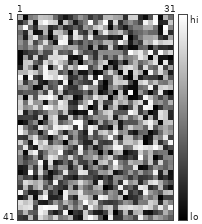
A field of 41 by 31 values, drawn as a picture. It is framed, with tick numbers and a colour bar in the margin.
Mirror symmetry: none. Histogram: flat. Slope: none. Seam: none. Stripes: none.
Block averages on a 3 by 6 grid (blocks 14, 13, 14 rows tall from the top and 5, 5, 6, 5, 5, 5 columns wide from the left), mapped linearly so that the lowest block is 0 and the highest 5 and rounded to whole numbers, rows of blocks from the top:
250222
251223
222122
